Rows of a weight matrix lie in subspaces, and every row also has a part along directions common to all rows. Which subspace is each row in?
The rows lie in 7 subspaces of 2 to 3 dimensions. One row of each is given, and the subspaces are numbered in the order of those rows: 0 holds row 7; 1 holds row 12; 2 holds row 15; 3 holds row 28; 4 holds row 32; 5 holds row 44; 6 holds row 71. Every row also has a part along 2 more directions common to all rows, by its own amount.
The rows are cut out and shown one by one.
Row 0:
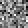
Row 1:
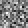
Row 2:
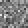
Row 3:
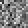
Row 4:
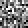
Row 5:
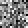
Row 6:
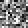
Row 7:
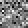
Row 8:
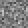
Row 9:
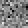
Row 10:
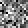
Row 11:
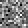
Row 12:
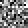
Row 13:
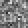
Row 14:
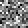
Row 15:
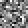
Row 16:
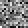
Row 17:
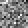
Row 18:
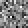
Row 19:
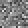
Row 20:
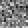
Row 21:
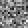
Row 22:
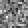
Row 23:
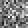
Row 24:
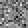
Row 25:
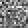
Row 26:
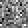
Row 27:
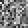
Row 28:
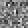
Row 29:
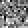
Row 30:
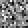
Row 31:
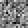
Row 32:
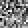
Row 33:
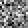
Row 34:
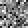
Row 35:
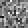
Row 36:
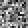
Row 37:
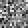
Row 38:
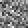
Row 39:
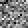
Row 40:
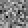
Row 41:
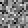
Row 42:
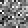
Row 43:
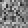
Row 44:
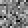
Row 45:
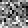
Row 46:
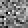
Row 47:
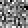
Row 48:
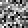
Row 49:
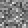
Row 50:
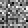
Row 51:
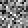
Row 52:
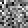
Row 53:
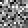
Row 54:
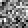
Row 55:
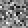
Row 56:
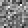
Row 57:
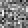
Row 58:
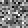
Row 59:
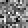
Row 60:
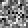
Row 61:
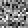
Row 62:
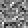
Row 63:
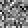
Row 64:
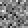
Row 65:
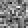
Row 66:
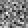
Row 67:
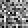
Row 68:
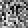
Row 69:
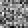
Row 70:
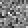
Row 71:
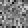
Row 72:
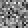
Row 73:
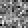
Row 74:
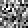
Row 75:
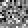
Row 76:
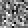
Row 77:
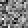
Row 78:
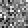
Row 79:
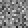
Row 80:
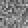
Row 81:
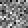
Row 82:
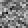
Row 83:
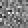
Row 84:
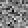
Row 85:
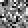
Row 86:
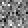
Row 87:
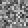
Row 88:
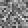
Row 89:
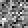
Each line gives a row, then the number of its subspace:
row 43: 4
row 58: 0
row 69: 1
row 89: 6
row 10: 5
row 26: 6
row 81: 5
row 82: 2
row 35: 3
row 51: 5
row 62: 6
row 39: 5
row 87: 2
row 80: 4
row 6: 3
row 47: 6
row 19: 1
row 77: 5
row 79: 0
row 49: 6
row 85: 1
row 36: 6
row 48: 1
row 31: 3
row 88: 1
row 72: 0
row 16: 1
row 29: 4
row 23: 0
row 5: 5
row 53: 1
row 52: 3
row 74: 4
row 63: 6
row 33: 3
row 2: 4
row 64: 5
